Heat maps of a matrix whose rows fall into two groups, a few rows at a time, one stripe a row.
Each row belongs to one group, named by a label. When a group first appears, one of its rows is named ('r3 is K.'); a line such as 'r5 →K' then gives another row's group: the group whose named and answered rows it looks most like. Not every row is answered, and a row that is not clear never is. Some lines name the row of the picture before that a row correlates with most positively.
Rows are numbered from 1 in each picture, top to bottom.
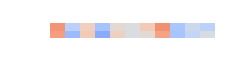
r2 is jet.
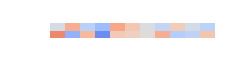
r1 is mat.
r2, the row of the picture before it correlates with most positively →2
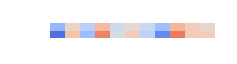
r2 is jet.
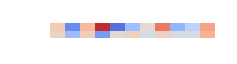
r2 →jet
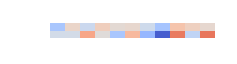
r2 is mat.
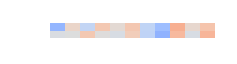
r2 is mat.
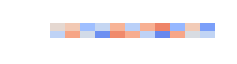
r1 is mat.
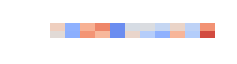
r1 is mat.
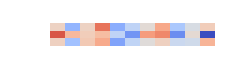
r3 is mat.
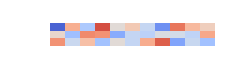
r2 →mat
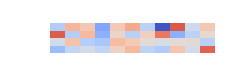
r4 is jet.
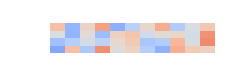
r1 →mat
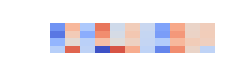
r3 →jet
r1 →jet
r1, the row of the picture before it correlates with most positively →4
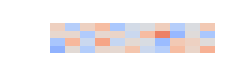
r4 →jet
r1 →mat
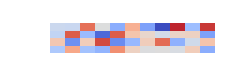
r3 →mat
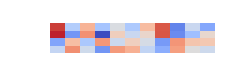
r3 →jet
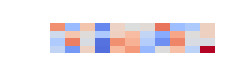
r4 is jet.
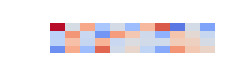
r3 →jet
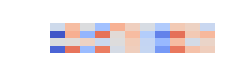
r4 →jet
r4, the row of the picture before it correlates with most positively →4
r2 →jet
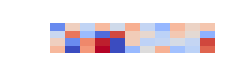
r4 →mat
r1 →jet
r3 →mat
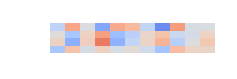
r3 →mat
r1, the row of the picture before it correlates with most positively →2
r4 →jet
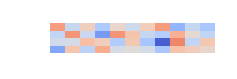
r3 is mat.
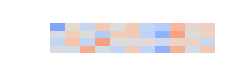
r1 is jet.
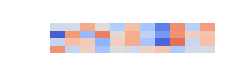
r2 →jet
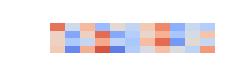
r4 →mat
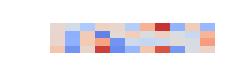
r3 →mat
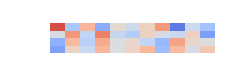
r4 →jet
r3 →jet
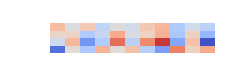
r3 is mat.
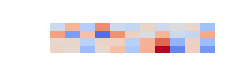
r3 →mat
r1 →jet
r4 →mat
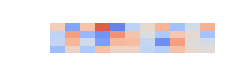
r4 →jet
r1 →mat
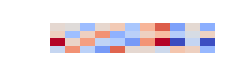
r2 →mat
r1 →mat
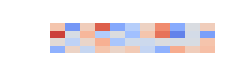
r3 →mat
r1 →mat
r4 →jet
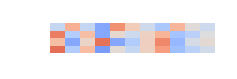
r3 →mat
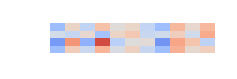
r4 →jet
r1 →jet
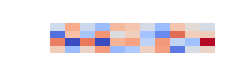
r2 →jet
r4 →mat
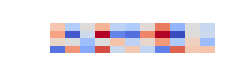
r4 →jet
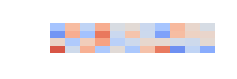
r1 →jet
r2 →jet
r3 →mat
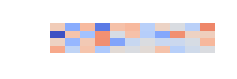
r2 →jet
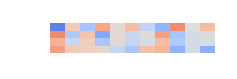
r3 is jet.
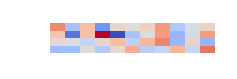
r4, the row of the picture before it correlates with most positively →1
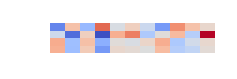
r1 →jet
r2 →jet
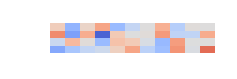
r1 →mat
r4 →jet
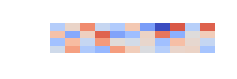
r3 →jet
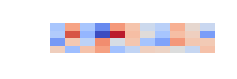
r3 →jet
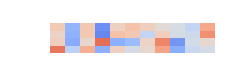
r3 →mat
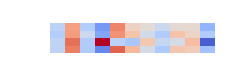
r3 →jet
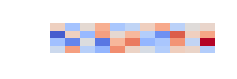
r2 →jet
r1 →mat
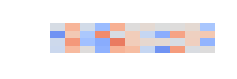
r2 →jet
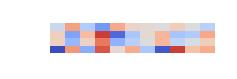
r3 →mat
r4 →jet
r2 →mat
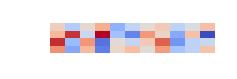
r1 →mat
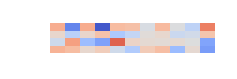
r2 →mat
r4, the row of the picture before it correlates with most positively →2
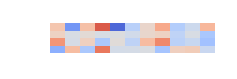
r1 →mat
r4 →jet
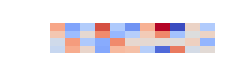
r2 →mat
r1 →mat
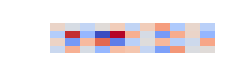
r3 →mat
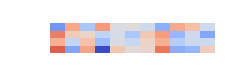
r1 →jet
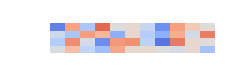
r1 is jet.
